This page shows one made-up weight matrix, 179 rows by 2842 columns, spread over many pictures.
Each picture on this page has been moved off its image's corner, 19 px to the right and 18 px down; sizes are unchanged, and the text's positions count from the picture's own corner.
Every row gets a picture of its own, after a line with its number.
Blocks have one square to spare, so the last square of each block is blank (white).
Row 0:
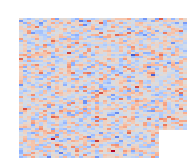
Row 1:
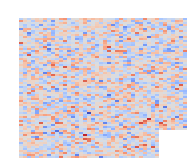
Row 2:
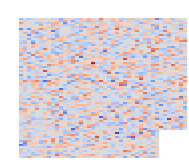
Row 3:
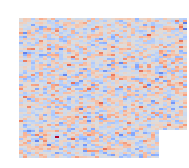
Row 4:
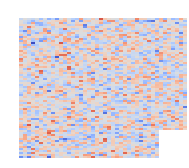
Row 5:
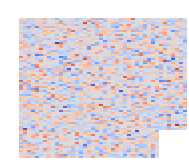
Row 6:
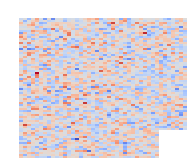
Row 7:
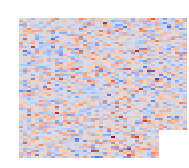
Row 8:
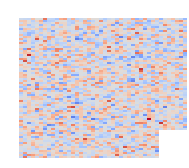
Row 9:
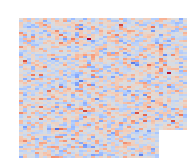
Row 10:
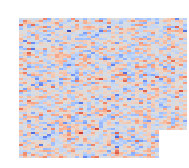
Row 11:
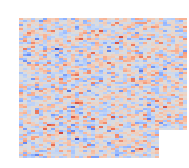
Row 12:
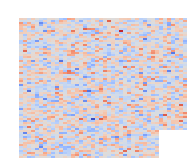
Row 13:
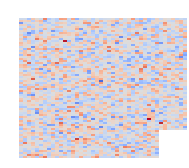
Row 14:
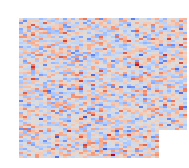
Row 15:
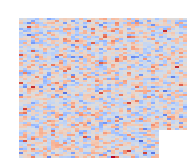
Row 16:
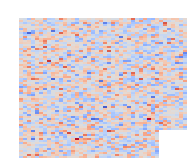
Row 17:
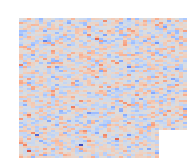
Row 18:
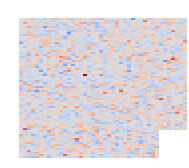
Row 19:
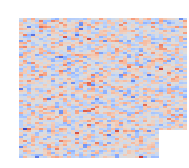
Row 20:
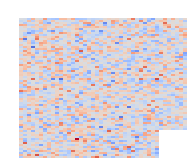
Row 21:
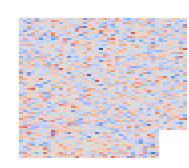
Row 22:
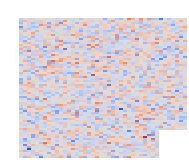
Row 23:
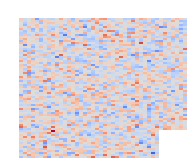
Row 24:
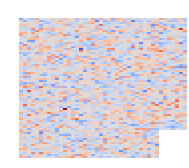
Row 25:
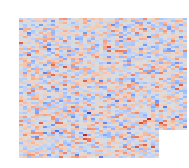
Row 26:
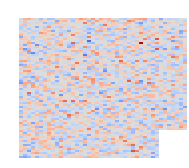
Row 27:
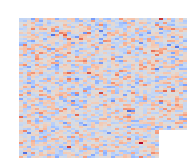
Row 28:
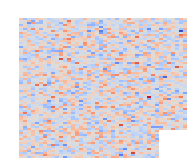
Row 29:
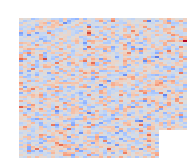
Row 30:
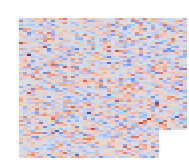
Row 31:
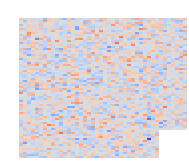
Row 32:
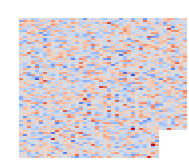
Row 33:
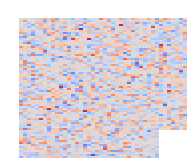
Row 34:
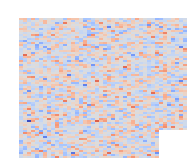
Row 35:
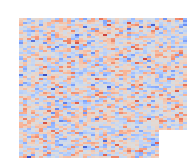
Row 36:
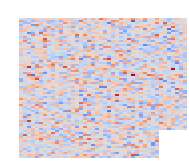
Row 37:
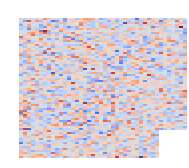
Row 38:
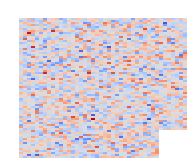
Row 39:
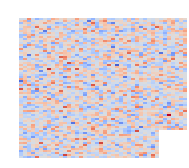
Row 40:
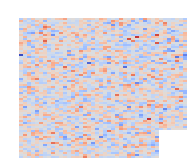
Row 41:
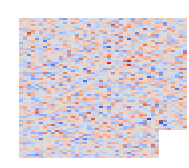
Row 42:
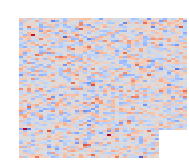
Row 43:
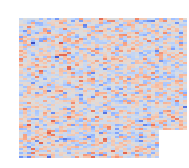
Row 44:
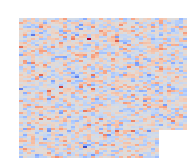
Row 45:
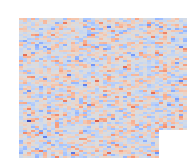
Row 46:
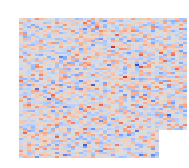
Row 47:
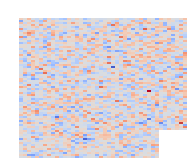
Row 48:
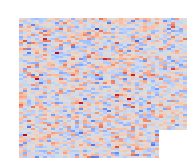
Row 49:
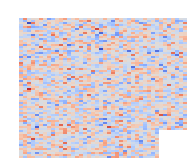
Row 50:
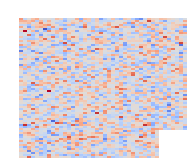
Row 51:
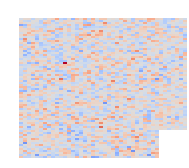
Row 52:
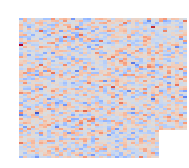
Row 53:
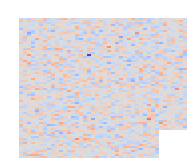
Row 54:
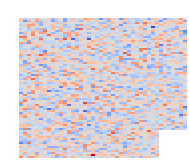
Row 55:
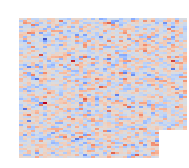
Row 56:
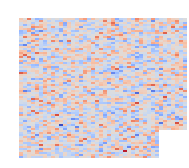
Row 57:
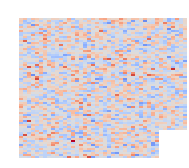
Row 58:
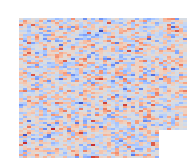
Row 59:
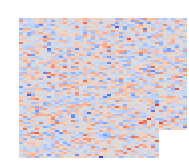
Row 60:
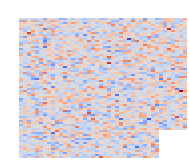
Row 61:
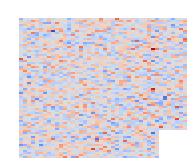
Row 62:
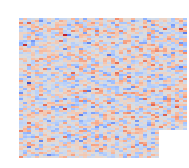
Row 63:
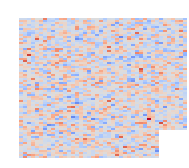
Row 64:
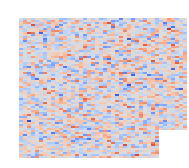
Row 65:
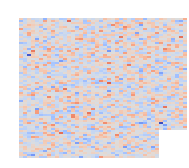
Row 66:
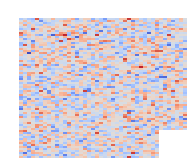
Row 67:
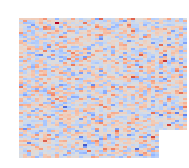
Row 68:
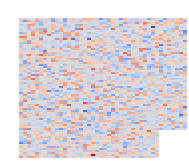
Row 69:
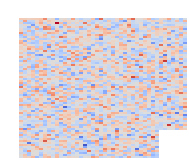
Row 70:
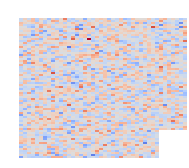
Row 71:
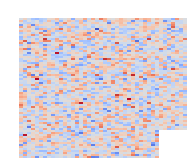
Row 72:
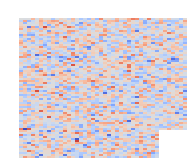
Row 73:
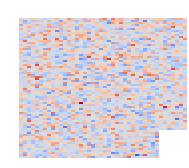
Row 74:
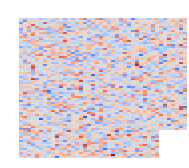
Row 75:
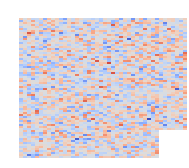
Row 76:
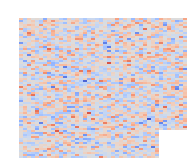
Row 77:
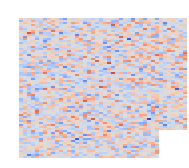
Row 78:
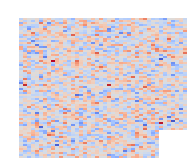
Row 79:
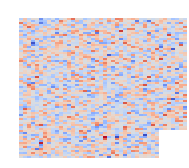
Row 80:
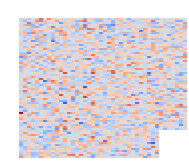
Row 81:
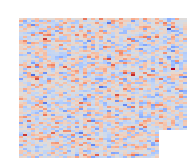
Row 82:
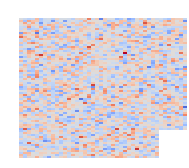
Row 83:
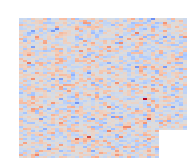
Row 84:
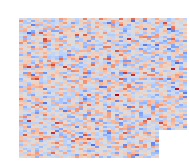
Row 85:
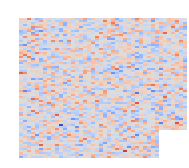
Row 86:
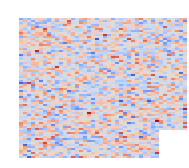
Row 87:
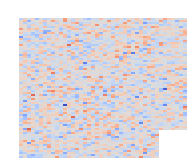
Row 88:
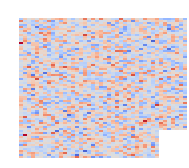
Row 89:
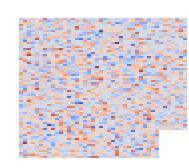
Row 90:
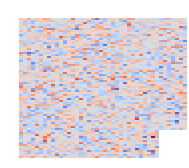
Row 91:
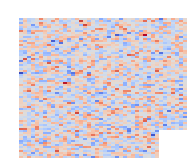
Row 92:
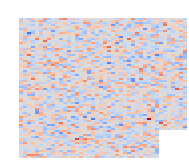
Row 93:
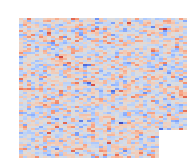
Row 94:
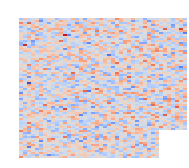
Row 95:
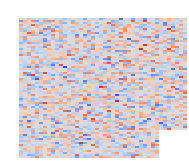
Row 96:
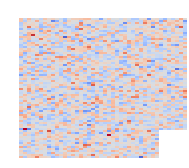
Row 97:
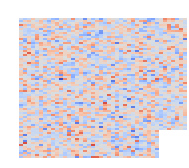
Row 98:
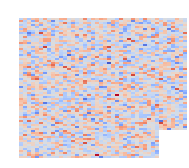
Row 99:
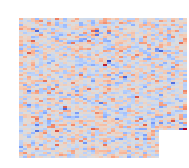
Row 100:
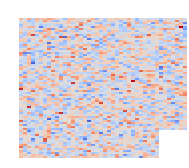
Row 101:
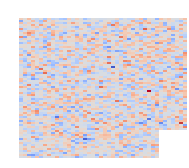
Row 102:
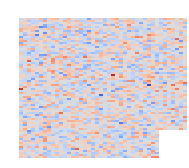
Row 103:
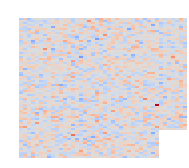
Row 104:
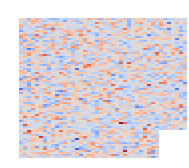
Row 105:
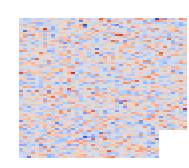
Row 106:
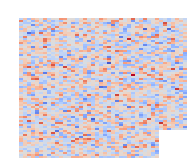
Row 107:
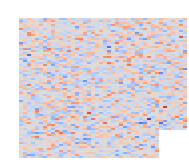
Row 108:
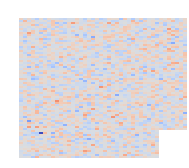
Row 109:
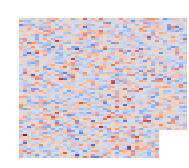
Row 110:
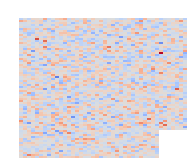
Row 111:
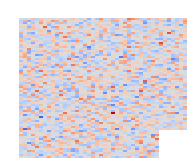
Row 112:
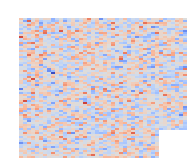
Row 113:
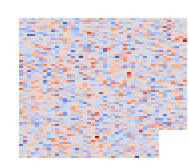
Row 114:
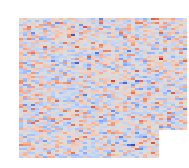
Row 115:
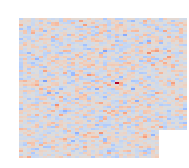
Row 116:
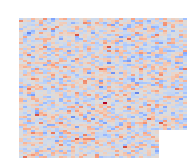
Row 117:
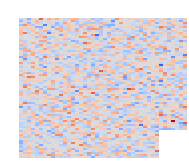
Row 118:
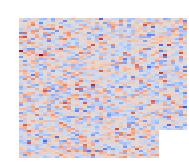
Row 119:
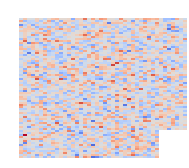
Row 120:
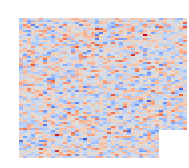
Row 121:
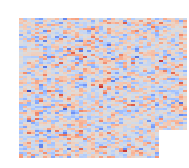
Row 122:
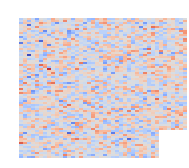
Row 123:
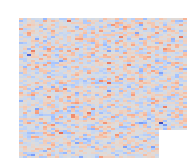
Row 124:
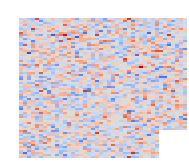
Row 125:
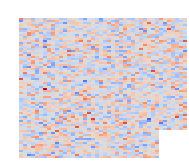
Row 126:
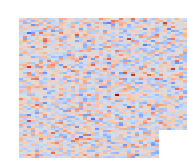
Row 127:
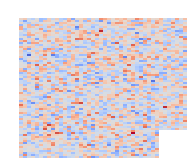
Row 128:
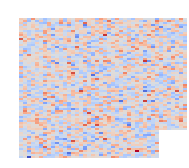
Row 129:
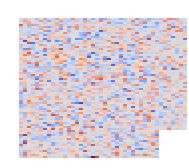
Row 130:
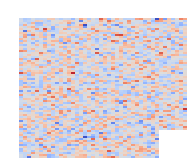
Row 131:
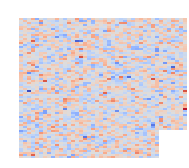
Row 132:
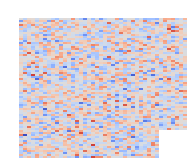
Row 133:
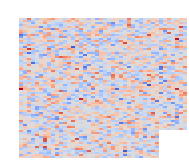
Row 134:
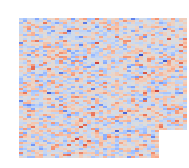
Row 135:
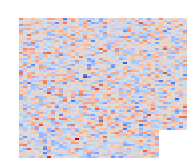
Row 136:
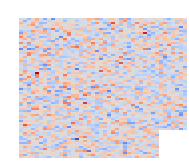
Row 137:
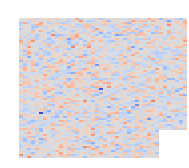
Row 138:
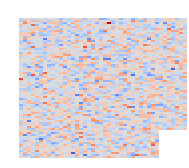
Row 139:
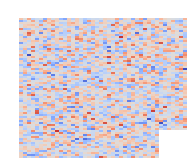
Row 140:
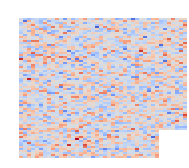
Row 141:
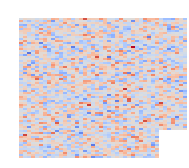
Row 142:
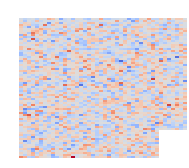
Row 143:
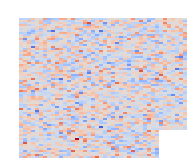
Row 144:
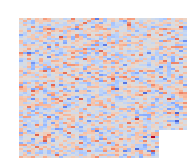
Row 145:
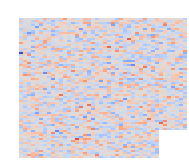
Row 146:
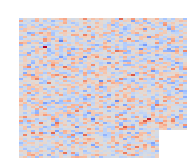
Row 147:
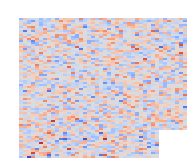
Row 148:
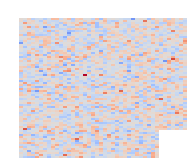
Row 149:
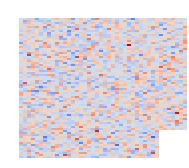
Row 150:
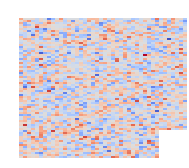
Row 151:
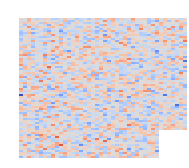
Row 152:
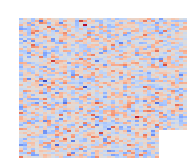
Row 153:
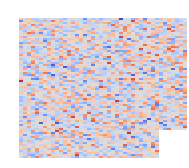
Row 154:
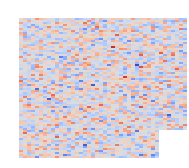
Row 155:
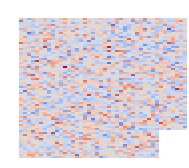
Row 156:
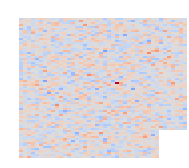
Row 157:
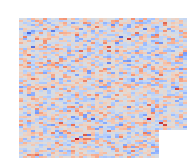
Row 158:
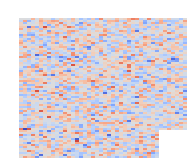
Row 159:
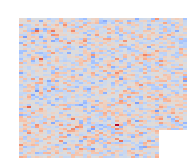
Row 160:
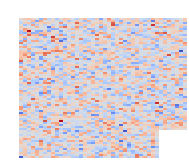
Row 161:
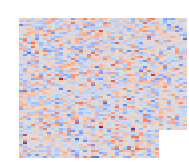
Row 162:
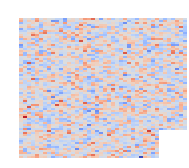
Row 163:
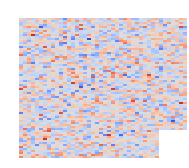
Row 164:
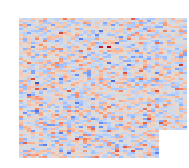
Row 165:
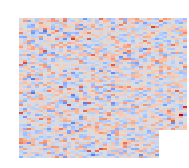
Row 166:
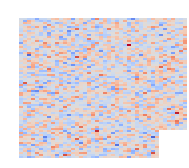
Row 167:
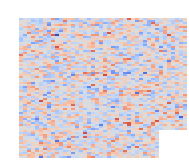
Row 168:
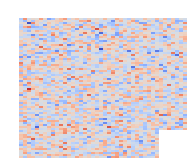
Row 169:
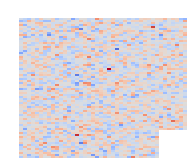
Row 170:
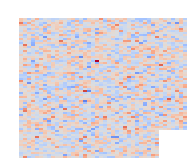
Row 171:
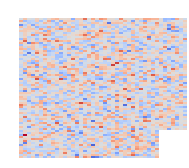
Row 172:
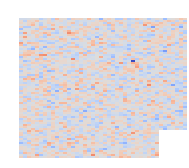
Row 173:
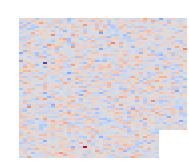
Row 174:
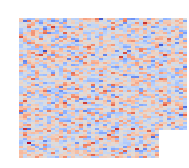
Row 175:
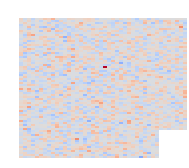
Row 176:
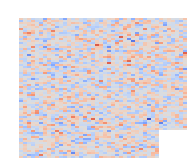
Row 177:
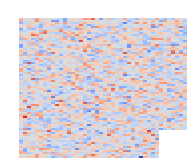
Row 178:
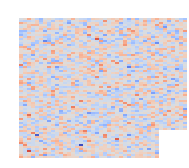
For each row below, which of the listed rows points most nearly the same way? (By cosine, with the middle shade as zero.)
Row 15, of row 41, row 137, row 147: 147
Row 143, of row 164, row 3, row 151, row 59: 164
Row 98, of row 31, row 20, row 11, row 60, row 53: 53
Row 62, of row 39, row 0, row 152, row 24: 24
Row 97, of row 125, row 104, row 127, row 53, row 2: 53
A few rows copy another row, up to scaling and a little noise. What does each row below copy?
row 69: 67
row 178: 17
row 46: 154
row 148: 18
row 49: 168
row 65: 123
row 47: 101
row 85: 56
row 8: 63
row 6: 136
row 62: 94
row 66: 124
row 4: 43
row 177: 162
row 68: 54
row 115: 156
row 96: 42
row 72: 158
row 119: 171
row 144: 90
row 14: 74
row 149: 166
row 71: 48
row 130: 105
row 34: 45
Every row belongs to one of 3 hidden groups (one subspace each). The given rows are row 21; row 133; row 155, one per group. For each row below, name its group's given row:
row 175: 133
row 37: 133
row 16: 155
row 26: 21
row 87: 133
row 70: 133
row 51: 155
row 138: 155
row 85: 21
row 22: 21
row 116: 155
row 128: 21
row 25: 155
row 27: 21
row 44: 133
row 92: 155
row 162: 133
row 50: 21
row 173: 21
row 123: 155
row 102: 133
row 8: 155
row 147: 21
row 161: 155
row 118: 133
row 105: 21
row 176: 155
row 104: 133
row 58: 155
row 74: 133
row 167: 21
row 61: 21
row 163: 133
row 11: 155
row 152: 21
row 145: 155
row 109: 155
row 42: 133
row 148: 133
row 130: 21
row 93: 133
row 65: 155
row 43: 21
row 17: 21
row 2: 21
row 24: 21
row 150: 21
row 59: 155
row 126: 155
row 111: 133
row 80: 21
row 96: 133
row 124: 21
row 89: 155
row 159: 21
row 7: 155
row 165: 133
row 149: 133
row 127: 155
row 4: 21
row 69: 133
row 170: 21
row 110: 155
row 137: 21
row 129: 155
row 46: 133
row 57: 155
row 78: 21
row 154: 133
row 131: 21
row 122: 133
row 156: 21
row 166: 133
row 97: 155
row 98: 155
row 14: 133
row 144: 133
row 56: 21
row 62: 21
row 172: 133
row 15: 21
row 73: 155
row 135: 21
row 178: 21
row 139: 155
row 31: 155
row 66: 21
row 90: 133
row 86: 21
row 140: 133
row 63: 155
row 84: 155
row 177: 133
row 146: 155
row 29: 21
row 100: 133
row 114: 21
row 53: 155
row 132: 155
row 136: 133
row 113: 21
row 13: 155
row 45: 21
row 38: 155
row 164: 155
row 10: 155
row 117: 21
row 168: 21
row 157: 155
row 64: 155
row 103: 21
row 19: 133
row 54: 133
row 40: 155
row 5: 133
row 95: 155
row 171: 155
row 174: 133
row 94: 21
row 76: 155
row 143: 155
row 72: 133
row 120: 21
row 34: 21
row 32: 155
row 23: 21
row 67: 133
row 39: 133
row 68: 133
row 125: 155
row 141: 155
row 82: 133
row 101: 155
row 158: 133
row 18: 133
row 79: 21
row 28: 21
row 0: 21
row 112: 133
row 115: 21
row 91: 21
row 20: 155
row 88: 155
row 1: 155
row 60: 155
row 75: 155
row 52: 133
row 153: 155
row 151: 21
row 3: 133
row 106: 155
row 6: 133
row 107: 155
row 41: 155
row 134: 133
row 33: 133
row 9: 133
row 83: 155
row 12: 21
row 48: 155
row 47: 155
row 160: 21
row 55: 155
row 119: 155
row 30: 155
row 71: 155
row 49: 21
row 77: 155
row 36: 155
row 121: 21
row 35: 21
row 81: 155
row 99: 21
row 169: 133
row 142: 21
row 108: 155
